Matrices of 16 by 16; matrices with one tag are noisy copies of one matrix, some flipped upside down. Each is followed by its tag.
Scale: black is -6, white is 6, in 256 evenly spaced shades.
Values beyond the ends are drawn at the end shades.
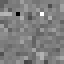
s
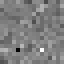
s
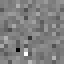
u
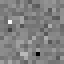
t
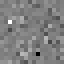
t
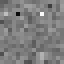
s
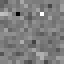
s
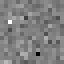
t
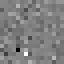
u
